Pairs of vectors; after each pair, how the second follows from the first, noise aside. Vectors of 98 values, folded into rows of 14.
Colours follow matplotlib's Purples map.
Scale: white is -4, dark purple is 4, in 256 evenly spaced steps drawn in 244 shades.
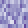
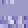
partly zeroed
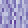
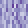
reversed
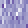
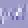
partly zeroed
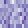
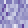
reversed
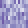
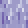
partly zeroed
